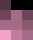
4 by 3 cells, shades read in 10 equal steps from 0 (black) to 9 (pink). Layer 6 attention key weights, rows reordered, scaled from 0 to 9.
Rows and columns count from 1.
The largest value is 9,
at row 4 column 1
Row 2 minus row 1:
1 6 4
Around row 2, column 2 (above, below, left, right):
0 6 4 4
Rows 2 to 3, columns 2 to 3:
6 4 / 6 5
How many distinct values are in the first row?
2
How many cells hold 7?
1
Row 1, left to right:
3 0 0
